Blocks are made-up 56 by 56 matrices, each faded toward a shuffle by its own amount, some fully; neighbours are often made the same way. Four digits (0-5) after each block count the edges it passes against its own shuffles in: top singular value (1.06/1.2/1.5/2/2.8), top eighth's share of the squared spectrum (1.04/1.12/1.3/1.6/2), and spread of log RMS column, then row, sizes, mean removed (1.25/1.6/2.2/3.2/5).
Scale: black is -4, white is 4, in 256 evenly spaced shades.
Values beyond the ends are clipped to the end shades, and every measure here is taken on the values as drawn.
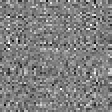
4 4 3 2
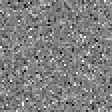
0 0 0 0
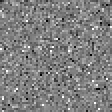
2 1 0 0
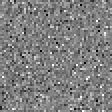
1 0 0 0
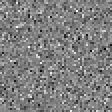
2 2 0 0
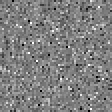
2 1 0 0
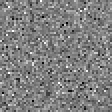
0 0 0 0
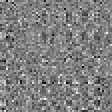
4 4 2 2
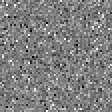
1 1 0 0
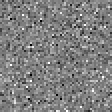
2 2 0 0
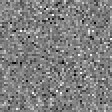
1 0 0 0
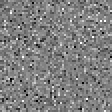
1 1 0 0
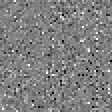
1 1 1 0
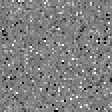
0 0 1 0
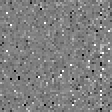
2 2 1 0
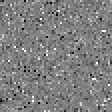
0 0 0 0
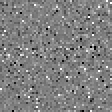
2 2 0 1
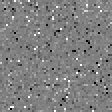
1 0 0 0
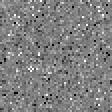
0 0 0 0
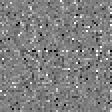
3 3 1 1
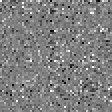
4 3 1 1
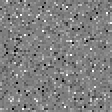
0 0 0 0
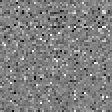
3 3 1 1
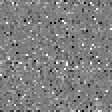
3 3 0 1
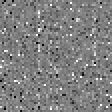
3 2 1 0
